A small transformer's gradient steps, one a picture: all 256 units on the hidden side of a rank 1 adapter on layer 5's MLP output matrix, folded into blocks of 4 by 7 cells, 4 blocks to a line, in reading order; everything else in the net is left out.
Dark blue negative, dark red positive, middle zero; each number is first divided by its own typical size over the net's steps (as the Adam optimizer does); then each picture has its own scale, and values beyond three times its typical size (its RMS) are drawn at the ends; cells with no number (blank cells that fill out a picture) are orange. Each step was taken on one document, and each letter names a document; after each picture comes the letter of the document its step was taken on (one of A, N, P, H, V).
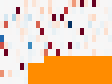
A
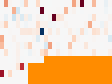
A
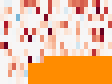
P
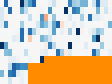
P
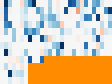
P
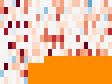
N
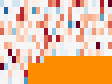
N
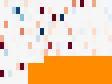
A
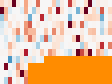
N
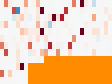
A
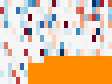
P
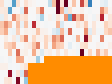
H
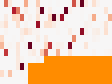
A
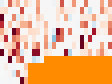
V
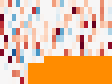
V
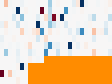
A
